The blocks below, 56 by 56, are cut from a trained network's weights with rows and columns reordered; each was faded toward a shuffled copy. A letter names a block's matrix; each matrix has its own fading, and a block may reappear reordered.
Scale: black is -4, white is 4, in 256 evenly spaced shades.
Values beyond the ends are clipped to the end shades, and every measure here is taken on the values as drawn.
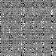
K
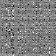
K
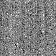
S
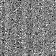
S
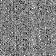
S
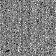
S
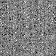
S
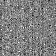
S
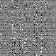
K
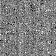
S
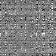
K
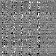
K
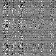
K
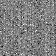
S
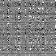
K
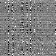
K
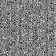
S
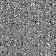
S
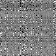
K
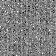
S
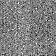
S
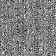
S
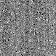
S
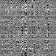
K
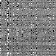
K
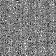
S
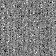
S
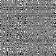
K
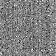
S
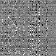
K
